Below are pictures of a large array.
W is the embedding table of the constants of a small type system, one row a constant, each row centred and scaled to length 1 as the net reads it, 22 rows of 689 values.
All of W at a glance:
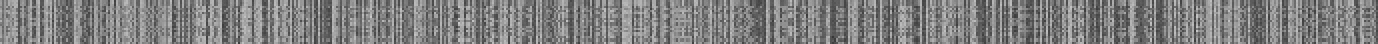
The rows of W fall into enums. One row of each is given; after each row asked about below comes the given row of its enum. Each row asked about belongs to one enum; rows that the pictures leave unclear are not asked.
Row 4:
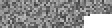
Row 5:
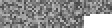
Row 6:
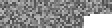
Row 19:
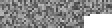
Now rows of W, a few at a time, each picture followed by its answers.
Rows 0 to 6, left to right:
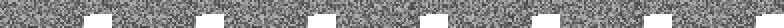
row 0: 6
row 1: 6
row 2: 6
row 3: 19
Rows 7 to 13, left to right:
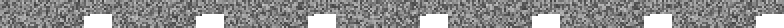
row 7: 4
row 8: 4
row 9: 19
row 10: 5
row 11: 19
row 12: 19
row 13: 4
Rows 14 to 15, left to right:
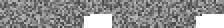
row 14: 6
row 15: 4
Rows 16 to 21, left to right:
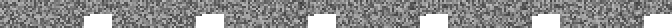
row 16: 6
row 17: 6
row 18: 5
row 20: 19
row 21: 5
